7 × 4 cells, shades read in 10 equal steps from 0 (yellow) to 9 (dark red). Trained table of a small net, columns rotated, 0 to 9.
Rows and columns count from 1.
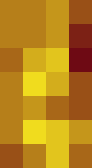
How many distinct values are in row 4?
4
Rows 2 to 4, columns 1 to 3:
4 4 3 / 5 2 1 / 4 0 2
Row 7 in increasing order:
1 4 5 6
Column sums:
31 17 16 43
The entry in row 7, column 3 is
1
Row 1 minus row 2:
0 0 0 -2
